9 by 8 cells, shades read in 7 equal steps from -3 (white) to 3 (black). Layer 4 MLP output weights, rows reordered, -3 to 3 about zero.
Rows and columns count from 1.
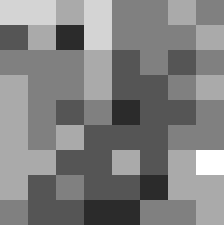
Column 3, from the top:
-1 2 0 0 1 -1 1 0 1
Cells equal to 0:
24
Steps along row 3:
same same down up down up down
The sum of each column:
-6 -2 3 -1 7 6 -1 -7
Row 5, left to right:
-1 0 1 0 2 1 1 0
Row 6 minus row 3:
-1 0 -1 2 0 1 -1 0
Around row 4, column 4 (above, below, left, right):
-1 0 0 1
